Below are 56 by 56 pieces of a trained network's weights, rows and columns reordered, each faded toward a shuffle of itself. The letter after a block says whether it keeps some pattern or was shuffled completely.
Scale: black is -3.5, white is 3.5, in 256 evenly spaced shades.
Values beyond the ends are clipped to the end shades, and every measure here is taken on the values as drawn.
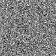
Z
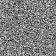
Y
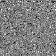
Z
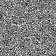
Y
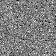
Y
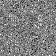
Z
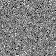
Y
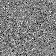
Y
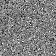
Y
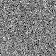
Y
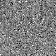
Z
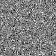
Z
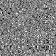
Z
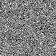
Y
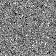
Y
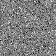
Y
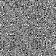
Z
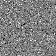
Y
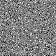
Z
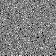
Z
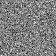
Y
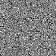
Z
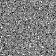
Z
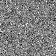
Y
